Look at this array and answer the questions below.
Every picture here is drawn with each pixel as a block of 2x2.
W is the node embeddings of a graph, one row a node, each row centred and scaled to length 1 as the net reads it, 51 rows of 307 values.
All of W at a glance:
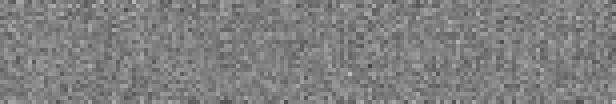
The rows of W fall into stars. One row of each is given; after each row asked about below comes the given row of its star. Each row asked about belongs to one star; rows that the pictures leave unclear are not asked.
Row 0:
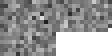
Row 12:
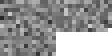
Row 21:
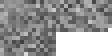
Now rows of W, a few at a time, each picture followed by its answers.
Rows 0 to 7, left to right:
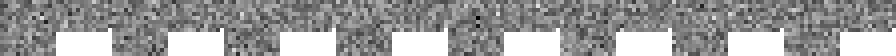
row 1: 0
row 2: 12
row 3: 0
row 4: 21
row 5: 0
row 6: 0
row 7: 0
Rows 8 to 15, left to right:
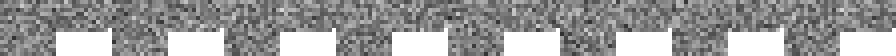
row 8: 12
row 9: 12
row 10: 21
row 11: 0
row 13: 21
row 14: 21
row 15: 21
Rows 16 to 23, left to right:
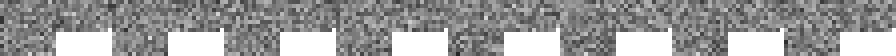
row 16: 12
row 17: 0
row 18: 0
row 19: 12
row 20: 21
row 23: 12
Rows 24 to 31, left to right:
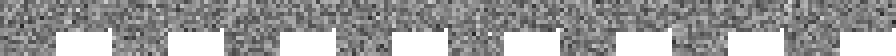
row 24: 21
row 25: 0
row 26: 21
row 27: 0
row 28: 21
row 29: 21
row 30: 12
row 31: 21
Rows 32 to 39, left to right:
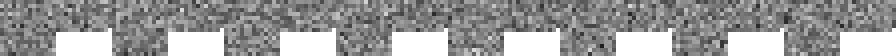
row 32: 21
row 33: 21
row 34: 12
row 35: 21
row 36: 12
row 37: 0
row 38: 21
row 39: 12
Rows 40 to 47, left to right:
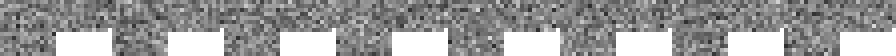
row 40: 0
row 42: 12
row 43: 12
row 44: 12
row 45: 0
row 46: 21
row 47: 12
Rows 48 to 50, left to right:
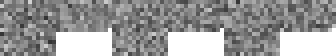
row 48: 21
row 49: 0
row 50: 21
